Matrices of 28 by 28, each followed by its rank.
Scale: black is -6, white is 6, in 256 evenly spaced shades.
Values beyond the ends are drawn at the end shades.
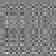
two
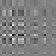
one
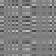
one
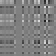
one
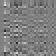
two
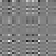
one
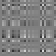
one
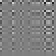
one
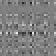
two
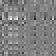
two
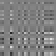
one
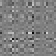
two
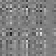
two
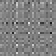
two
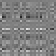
two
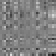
two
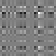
one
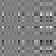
one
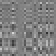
two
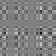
one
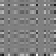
one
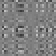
two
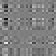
two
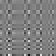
one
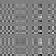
one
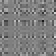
two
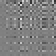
two
